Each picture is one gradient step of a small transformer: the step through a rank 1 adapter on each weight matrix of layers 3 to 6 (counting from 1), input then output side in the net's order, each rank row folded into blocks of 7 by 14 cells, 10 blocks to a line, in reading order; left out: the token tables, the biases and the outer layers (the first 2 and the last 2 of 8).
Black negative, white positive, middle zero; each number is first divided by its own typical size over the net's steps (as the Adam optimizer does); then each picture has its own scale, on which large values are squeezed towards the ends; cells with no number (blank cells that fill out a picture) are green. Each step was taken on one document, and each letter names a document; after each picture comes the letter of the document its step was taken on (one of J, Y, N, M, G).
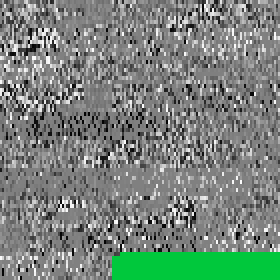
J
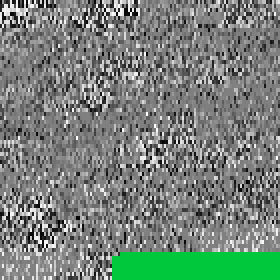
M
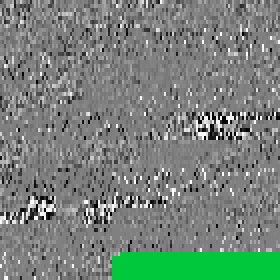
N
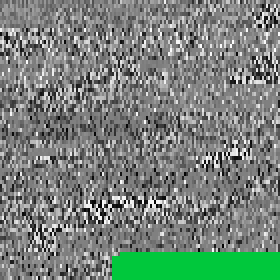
M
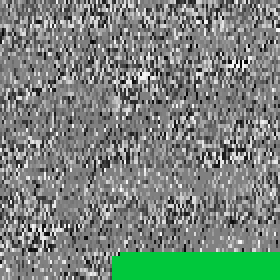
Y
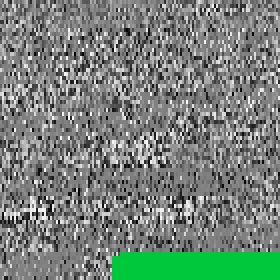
Y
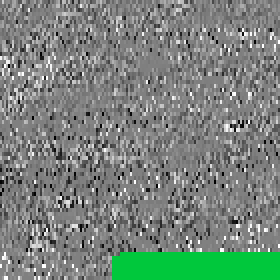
N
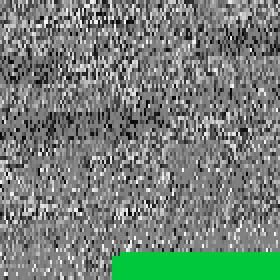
Y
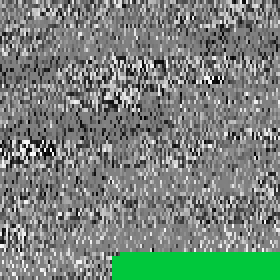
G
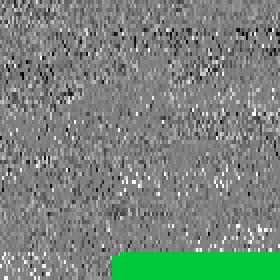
N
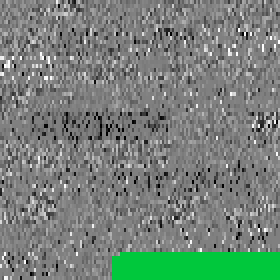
N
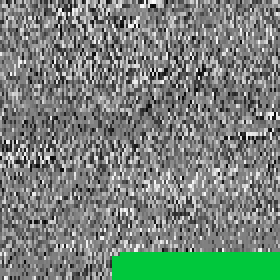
Y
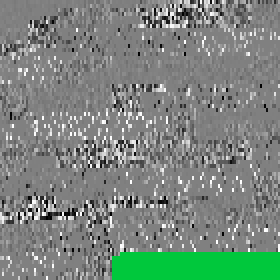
J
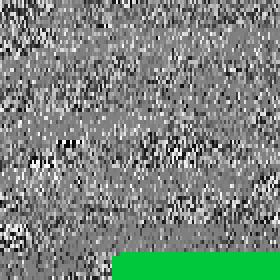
G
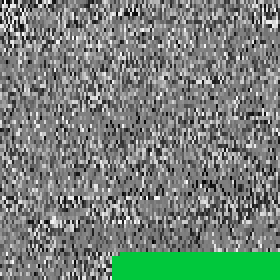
M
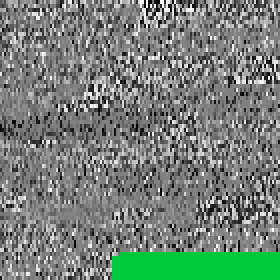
M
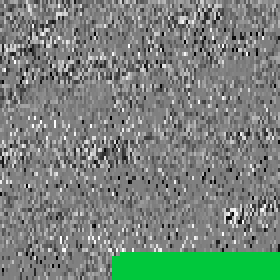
J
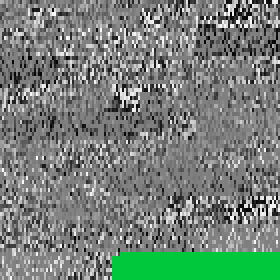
Y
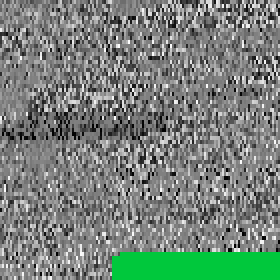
M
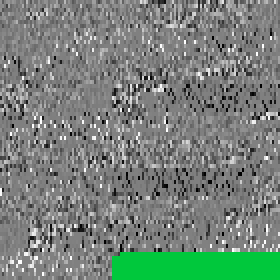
J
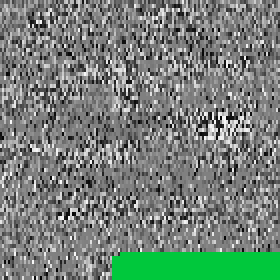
Y
